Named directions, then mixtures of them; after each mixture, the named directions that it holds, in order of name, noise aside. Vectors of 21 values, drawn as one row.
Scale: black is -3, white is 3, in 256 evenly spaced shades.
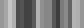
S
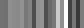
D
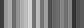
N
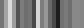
N, S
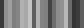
D, N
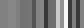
D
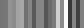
D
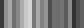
N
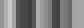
S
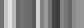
N, S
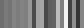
D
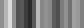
S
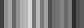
N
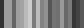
N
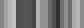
S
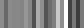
D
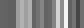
D, S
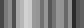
N, S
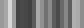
S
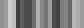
S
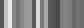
N, S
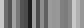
N
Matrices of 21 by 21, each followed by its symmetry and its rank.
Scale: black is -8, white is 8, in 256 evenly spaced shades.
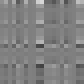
neither, rank one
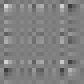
symmetric, rank one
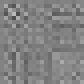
symmetric, rank three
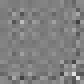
symmetric, rank two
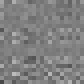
neither, rank three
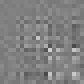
symmetric, rank three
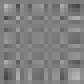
symmetric, rank one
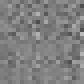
neither, rank three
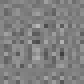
neither, rank three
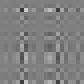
neither, rank one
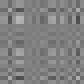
symmetric, rank one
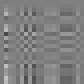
neither, rank one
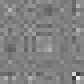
symmetric, rank three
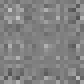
symmetric, rank two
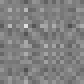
symmetric, rank two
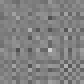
symmetric, rank three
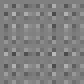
symmetric, rank one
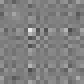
symmetric, rank two
